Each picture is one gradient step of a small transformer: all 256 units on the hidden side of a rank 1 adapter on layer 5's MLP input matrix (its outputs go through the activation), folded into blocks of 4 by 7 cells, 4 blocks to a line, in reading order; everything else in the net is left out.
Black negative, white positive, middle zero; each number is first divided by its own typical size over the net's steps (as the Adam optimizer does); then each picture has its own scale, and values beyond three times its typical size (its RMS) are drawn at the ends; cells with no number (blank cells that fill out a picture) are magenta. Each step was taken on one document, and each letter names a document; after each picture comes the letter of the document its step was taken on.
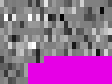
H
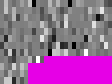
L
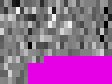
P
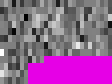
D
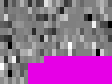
H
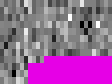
D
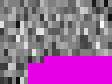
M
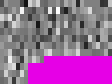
M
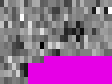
P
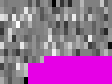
H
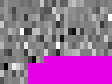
D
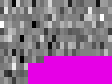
L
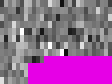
D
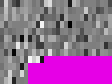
L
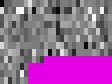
M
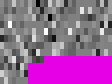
H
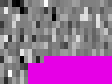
L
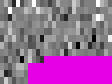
H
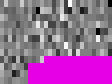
D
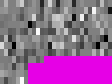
P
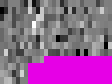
D
